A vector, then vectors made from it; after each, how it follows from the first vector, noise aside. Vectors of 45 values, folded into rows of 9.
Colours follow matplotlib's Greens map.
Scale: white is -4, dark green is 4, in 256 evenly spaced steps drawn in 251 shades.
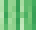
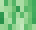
sign-scrambled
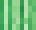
wrapped around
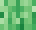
sign-scrambled
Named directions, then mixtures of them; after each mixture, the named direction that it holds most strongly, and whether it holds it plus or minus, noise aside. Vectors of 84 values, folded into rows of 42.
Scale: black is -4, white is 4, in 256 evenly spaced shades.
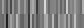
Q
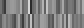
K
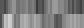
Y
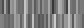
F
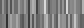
Q, plus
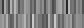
F, plus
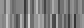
F, minus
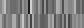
K, minus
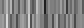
Q, minus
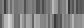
Y, plus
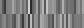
K, plus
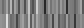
Q, minus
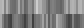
Y, minus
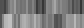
Y, plus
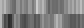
Y, minus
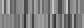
F, minus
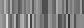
Q, minus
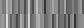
Q, minus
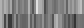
Y, minus
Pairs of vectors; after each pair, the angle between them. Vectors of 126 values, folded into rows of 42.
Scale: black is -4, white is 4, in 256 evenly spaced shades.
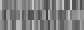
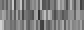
partly aligned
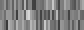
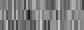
nearly opposite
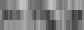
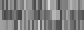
partly aligned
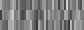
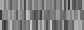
partly aligned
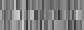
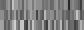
partly aligned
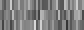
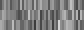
partly opposed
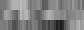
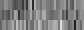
partly opposed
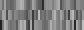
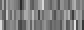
nearly opposite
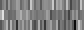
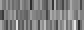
nearly opposite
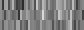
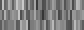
nearly opposite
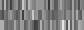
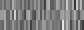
orthogonal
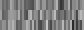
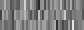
partly opposed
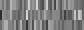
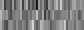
partly opposed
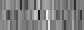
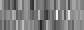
partly opposed
